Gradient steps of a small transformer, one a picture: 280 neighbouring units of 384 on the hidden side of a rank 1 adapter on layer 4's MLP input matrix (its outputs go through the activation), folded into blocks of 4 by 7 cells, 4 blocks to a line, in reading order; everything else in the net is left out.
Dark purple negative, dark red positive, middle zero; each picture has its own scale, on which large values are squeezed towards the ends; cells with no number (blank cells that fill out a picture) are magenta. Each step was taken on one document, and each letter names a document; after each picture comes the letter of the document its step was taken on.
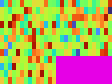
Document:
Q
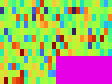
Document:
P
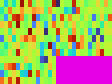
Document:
P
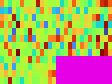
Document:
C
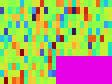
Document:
P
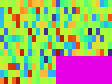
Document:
P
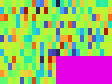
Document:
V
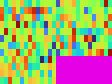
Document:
V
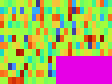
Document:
P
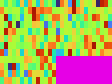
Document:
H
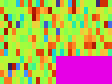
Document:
H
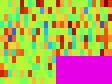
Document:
C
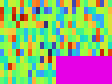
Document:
V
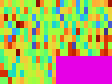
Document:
C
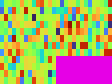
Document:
C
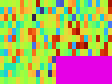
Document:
C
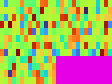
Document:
Q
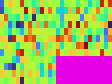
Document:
C
